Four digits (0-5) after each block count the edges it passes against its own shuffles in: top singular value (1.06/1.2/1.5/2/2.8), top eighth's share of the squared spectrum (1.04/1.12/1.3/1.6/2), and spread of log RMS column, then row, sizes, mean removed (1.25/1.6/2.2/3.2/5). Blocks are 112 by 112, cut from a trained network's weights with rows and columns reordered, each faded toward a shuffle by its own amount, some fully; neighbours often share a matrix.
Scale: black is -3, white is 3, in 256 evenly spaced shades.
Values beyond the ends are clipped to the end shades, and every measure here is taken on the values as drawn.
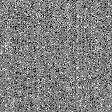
2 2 0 2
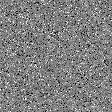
0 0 0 0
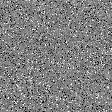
0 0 0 0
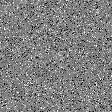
0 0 0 0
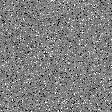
0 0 0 0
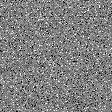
0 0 0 0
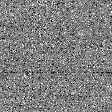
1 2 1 1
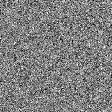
3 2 1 0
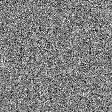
1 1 0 0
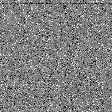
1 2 1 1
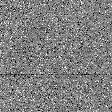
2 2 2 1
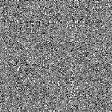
3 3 2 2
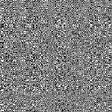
4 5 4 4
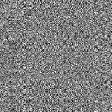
4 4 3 2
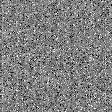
2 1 0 0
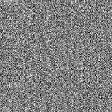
4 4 2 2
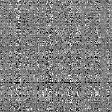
3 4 4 3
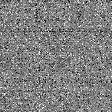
2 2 2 1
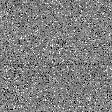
1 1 1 0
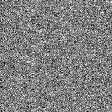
3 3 1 1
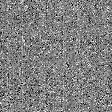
2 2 0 1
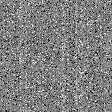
2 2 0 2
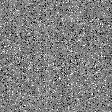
2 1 0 1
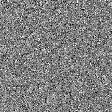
2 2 0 0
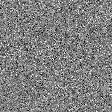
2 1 0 0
